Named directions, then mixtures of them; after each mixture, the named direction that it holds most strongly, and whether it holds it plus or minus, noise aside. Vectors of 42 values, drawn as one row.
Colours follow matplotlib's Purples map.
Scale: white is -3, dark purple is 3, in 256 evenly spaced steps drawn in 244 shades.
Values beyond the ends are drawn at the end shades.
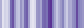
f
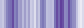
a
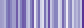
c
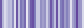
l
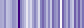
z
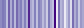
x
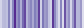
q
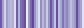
l, plus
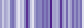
f, plus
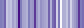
z, plus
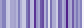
c, minus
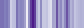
f, minus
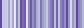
l, plus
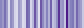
c, minus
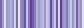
l, plus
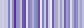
q, plus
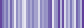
q, minus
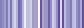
q, minus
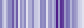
a, plus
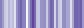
l, plus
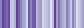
f, minus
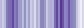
a, plus
